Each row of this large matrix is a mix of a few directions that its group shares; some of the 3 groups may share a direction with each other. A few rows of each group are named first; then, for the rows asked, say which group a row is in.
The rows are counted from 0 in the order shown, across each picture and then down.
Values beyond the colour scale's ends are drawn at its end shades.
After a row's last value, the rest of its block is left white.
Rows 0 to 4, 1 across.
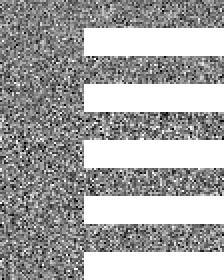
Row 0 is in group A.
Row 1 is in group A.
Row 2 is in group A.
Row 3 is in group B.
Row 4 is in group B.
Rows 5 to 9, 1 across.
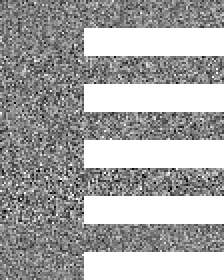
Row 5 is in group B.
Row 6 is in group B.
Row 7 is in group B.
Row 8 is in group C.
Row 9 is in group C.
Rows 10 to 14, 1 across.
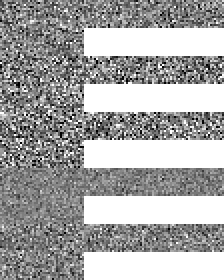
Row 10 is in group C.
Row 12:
C
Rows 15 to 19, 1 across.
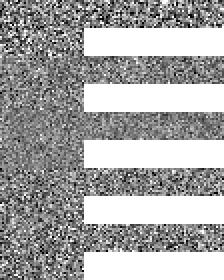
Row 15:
A
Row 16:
B
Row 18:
B
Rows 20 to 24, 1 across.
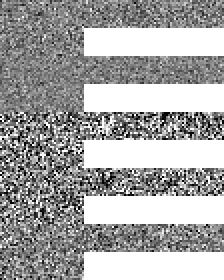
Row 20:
B
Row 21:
A
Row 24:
C
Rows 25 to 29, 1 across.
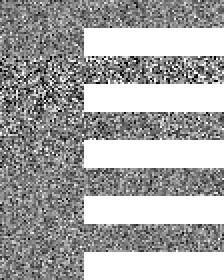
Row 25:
B
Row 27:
C
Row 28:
B
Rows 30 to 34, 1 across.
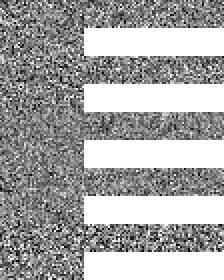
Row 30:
C
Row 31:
C
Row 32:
A
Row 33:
C
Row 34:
A
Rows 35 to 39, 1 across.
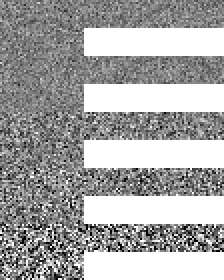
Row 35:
C
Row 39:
B
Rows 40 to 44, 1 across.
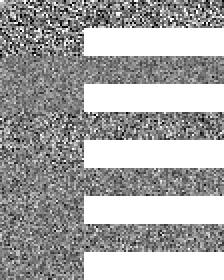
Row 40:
C
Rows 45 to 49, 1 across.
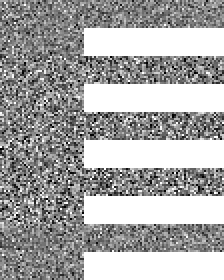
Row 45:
C
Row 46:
B
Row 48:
A
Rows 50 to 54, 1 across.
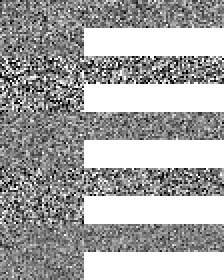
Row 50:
B
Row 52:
B
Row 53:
C
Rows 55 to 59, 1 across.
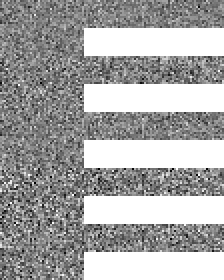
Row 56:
A
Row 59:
C
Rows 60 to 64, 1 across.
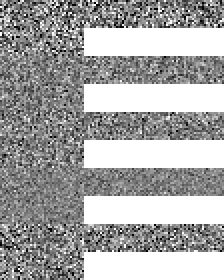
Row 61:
A
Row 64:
C
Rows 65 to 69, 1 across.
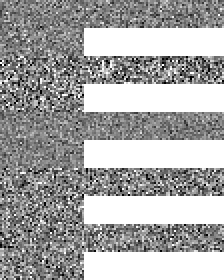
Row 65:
A
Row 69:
C
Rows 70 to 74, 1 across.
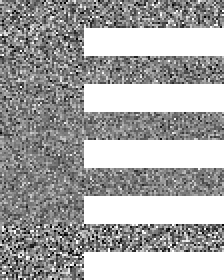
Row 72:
C
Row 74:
C
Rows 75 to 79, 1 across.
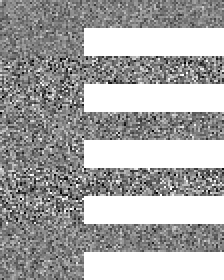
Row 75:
B
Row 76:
B
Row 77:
B
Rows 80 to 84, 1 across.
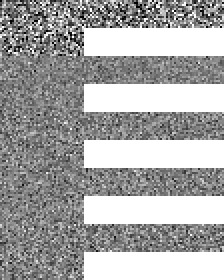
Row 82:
C
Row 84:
B
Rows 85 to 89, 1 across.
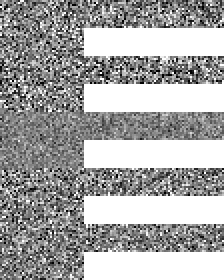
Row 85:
A
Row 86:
A
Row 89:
B
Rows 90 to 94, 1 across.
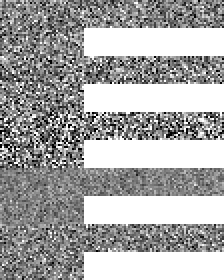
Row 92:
A
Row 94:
B
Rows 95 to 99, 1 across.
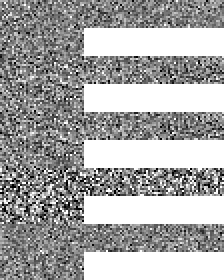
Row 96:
C
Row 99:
A
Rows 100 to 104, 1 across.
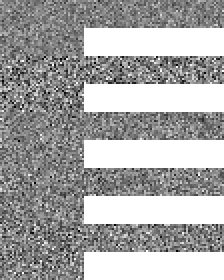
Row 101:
B
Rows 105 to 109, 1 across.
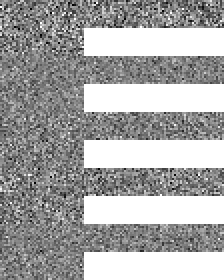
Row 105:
A
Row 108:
C
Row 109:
A
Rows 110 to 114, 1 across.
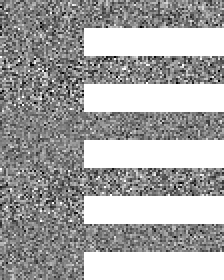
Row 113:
B
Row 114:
B
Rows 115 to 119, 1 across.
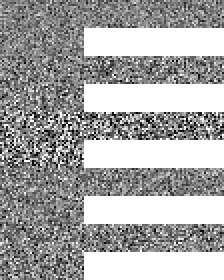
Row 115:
B
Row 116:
A
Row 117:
B
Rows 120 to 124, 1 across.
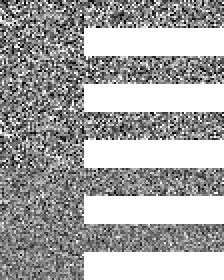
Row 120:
C
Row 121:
B
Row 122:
C
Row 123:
B
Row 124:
C
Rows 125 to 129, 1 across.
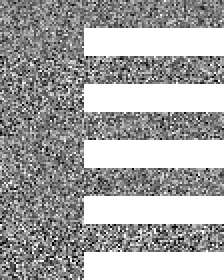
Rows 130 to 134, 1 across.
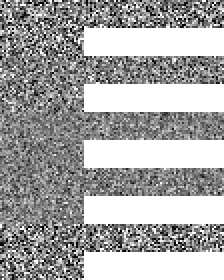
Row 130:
B
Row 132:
A
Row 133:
A
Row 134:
B
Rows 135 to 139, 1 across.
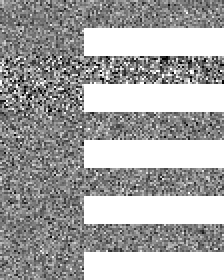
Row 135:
C
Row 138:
A
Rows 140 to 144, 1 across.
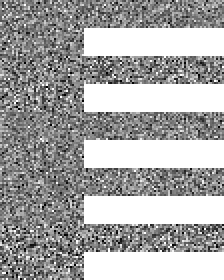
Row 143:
B
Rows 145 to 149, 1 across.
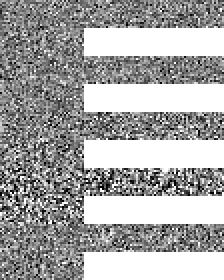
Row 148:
A
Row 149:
A
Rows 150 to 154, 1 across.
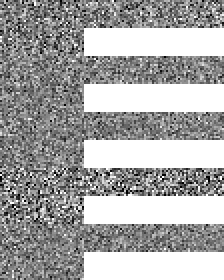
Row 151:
A
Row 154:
C
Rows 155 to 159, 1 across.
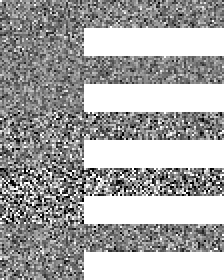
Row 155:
B
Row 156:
A
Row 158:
C
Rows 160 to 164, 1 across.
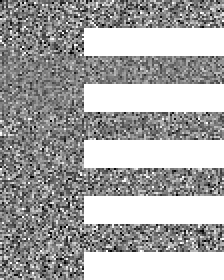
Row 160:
B
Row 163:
B
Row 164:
B
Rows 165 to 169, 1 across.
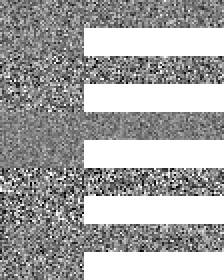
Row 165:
A
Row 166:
A
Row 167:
B
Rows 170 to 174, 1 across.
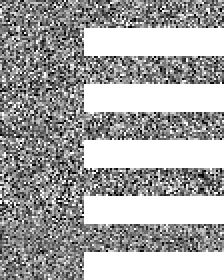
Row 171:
B
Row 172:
C
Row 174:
A
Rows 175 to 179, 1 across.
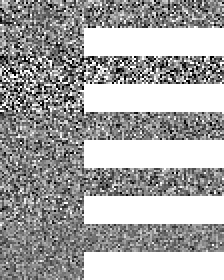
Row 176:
C
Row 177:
C
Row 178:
A
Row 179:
B
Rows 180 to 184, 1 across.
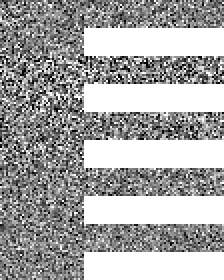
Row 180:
C
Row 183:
B
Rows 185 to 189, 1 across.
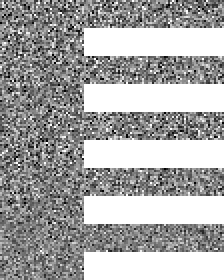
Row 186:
A
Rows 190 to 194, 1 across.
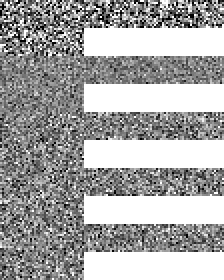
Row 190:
A
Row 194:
C
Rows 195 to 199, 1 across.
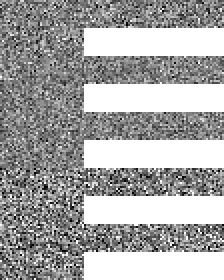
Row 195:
A
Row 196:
C
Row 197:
B
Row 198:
B
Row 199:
C
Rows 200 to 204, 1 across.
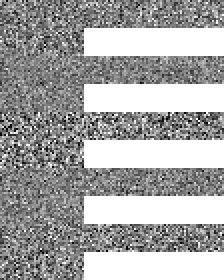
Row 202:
C
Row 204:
A
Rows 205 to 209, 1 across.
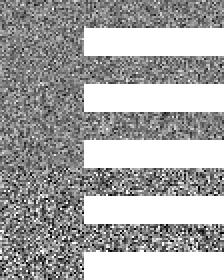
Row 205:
B
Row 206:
A
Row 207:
A
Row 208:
A
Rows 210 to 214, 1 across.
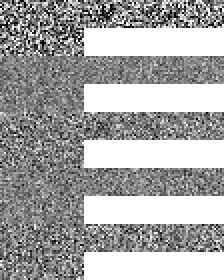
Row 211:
B
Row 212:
C
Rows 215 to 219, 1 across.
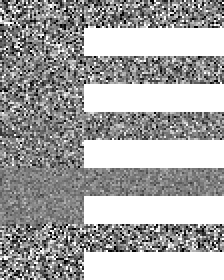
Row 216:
B
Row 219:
B
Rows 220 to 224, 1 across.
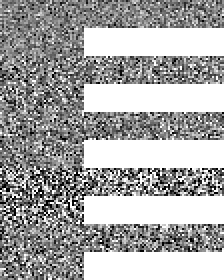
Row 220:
B
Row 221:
B
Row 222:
C
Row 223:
B
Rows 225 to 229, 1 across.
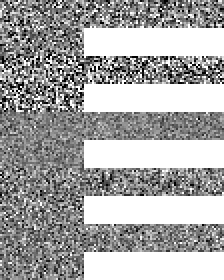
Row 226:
C
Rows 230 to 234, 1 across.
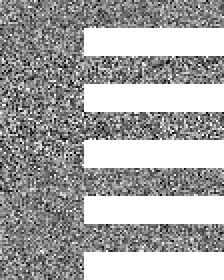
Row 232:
C
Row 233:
C
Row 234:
A
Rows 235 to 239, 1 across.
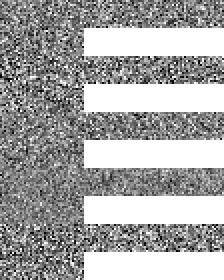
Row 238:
A
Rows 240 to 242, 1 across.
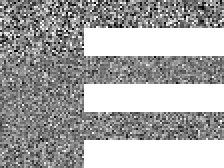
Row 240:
A
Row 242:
A
